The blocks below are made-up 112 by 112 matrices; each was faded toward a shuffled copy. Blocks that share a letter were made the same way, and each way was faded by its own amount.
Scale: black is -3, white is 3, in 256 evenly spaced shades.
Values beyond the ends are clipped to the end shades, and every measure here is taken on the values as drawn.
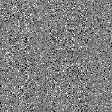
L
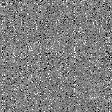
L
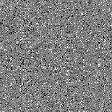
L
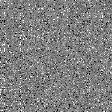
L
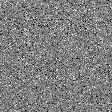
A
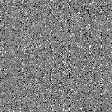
L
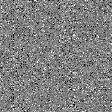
L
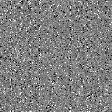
L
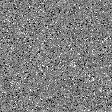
A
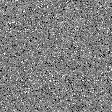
A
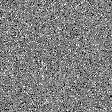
A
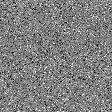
A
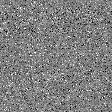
A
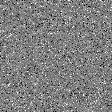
A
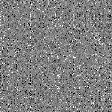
L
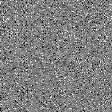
L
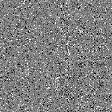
L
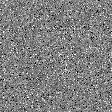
A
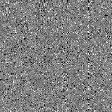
L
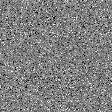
A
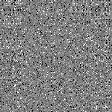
L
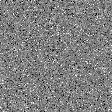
A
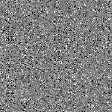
L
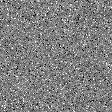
A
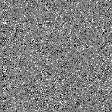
L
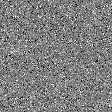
A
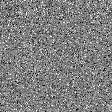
A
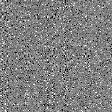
L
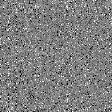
L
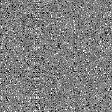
L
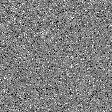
A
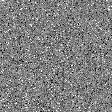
A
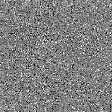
L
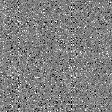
L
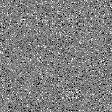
L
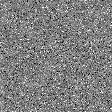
A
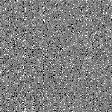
L
